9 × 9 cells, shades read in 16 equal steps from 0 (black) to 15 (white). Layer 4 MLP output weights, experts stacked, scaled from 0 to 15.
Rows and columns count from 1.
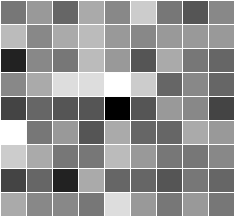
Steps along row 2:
down up up down down up same same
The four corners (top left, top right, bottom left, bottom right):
7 8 10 7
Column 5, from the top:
8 9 9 15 0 10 11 6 13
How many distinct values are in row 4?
6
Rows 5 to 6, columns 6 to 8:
5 9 8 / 6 6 10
